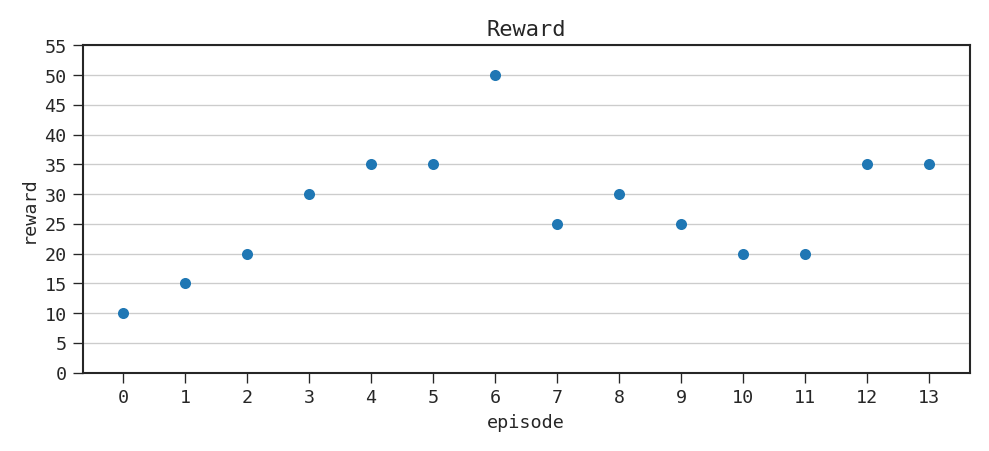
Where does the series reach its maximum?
6
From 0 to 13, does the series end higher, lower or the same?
higher
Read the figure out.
Title: Reward
x-axis: episode, ticks 0 1 2 3 4 5 6 7 8 9 10 11 12 13
y-axis: reward, ticks 0 5 10 15 20 25 30 35 40 45 50 55
Values:
10 15 20 30 35 35 50 25 30 25 20 20 35 35
